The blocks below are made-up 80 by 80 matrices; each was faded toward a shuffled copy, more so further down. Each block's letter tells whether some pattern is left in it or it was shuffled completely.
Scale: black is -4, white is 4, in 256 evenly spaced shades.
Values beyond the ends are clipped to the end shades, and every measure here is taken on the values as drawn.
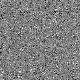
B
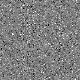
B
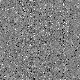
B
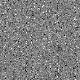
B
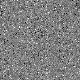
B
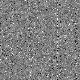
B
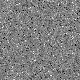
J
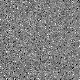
B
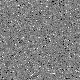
J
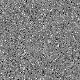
B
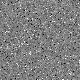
J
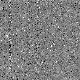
B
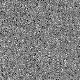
B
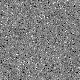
J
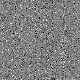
B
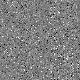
B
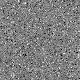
J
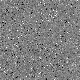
J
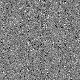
B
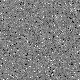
J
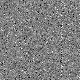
B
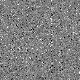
B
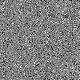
B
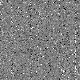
B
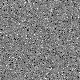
J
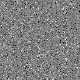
B
